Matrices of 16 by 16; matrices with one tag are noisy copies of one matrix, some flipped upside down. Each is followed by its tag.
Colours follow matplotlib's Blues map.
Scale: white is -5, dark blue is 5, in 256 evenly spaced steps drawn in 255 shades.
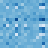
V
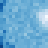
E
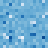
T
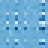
V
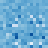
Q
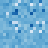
Q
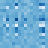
V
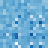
Q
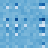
V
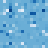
T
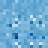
Q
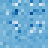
Q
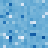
T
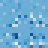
Q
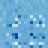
Q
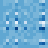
V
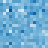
T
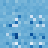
Q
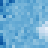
E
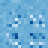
Q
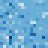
T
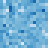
T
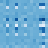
V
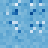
Q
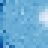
E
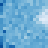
E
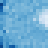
E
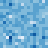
T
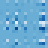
V
